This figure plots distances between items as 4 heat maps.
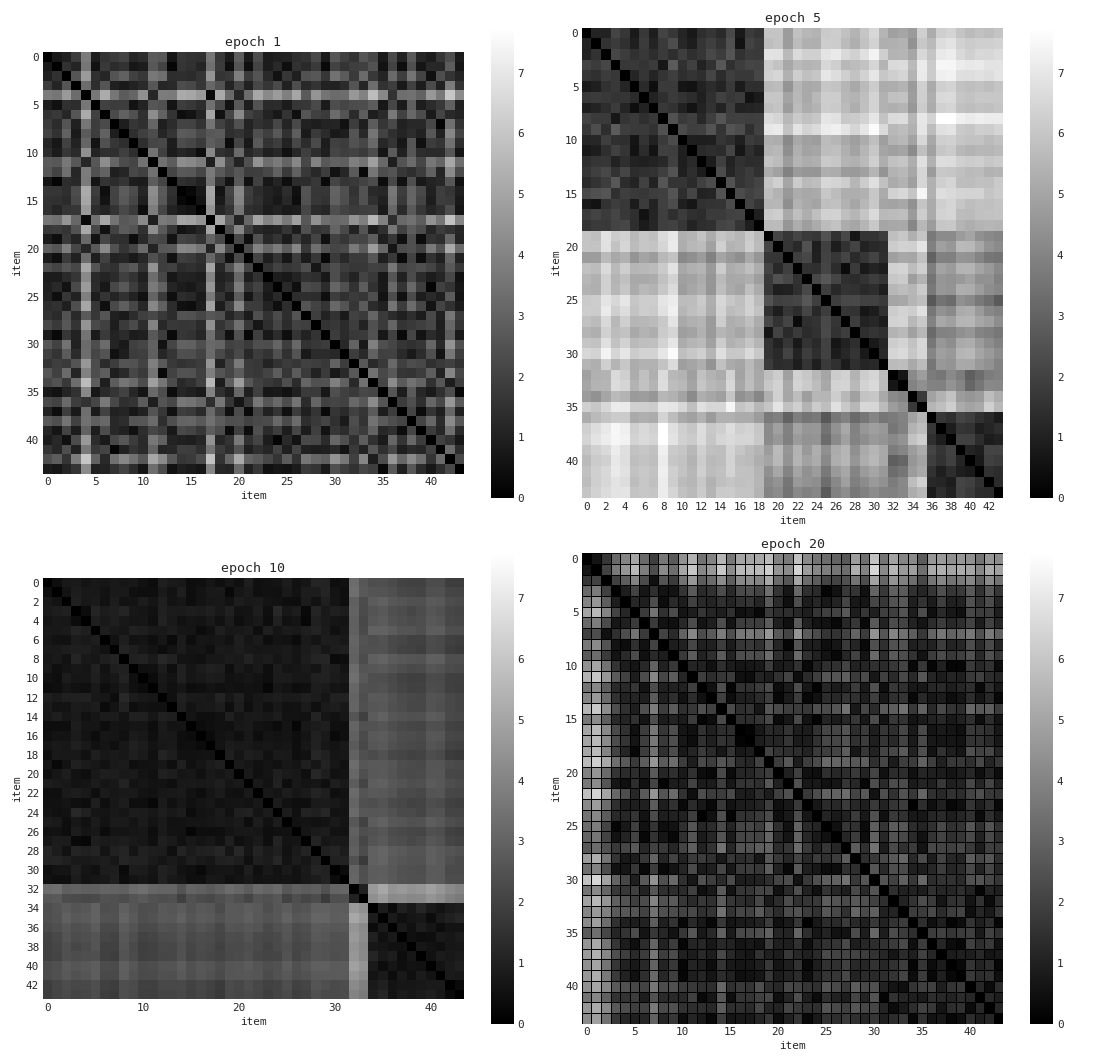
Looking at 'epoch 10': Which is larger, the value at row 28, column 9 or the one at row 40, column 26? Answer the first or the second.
the second
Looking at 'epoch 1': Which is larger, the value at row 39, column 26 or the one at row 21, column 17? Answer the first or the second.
the second
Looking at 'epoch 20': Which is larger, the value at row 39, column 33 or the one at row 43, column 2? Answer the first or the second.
the second
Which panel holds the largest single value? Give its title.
epoch 5
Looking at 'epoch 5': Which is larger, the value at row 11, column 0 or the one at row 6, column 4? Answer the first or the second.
the second
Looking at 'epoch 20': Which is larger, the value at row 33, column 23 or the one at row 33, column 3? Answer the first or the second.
the second
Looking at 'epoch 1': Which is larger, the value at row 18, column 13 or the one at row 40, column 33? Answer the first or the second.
the second
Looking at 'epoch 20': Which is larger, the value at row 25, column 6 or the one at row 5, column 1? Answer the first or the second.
the second
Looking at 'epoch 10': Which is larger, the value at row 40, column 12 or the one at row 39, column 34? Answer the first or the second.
the first
